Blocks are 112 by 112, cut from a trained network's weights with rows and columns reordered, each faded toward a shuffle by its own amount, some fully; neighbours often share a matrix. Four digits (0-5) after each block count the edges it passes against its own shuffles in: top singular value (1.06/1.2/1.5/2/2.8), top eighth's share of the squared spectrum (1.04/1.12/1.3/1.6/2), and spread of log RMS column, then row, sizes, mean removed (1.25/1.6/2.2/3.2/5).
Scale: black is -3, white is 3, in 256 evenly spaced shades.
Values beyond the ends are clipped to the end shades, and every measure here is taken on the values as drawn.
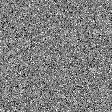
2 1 0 0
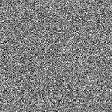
4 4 1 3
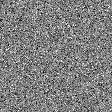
0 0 0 0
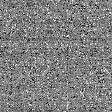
2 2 1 0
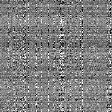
4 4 4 1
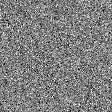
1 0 0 0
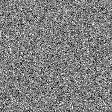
0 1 0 0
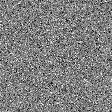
0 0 0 0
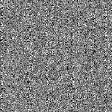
3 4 3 1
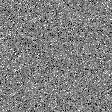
0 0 0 0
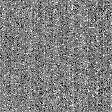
3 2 0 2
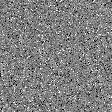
0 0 0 0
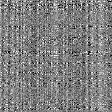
4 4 1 4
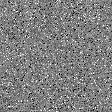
0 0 0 0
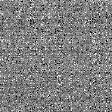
3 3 3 0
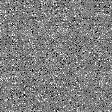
2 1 2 0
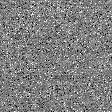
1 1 0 0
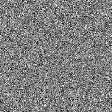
2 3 2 1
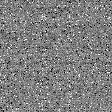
2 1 2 0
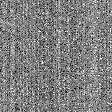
3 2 0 2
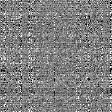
4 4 4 1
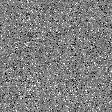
1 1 1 0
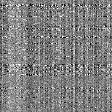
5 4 1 4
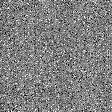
1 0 0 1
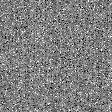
1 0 0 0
